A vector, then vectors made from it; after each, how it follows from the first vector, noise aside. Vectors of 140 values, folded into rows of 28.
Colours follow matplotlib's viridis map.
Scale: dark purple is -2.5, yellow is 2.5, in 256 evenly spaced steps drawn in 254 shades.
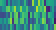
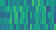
shrunk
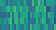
shrunk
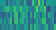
shrunk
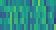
shrunk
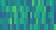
shrunk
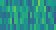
shrunk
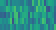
shrunk
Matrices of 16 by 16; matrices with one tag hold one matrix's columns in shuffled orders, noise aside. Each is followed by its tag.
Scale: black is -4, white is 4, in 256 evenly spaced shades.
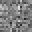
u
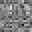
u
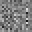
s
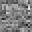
u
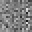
s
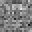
u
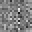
s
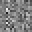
s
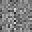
s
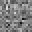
u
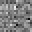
u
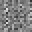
s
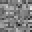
u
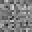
u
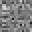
u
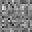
u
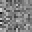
s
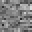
u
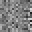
s
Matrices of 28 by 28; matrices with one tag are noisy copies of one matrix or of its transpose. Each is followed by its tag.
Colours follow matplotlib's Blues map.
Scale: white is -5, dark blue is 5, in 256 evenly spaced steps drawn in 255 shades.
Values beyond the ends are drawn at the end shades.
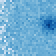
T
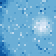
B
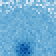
T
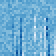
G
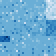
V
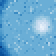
B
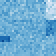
V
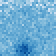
T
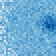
T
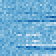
G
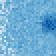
T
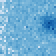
T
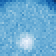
B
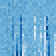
G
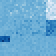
V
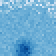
T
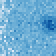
T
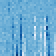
G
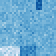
V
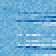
G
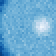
B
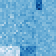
V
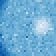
B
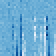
G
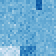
V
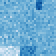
V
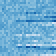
G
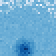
T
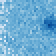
T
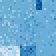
V
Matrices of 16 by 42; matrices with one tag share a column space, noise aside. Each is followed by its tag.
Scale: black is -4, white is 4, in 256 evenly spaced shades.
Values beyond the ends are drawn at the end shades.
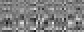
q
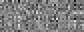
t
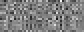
t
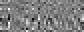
q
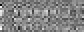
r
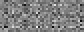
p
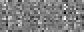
t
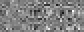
r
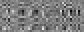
r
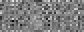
t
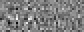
q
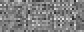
t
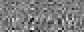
q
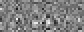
q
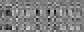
r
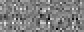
q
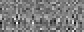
q
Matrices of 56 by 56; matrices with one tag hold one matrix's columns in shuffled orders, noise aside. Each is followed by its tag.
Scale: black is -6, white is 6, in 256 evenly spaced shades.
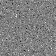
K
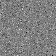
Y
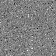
K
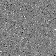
Y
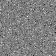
Y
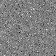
Y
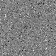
K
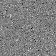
K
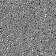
K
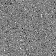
K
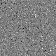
K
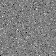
Y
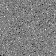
Y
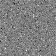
K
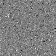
K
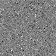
K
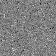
K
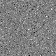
Y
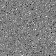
Y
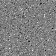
K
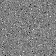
Y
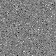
Y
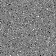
Y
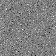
Y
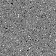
K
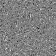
K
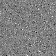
Y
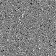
K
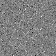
Y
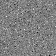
Y
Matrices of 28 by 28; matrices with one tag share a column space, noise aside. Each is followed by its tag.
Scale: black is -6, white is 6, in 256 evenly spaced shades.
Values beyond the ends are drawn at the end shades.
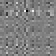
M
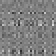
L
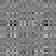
L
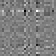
M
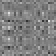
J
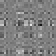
L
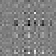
L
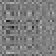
J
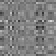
J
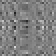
J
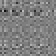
M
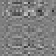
M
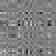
L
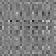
J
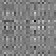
J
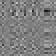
M
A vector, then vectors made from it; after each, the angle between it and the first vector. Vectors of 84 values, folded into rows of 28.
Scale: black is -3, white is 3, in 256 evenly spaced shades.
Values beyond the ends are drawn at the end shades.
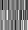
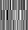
partly opposed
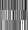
partly aligned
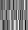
orthogonal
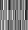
partly aligned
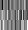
nearly parallel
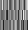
nearly opposite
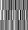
orthogonal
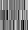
nearly opposite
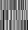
partly opposed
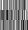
nearly opposite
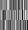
partly opposed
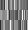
partly aligned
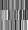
nearly parallel
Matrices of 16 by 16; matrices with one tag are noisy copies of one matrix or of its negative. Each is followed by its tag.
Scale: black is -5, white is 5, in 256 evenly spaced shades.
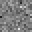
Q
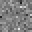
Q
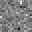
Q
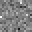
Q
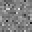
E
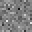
E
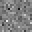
E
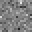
Q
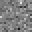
Q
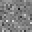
E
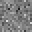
E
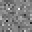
E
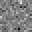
Q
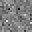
E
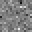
Q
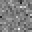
Q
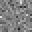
Q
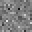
E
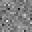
E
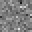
Q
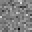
Q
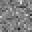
Q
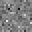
E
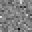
Q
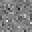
E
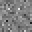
E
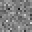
E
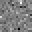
Q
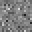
E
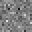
E
